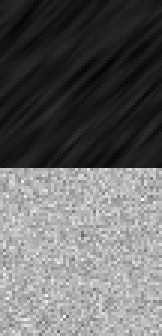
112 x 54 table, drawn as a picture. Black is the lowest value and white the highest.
It is made of 2 by 1 panels. Panel 1,1: very low, slanting up to the right, faint in contrast. Panel 2,1: high, fine-grained.
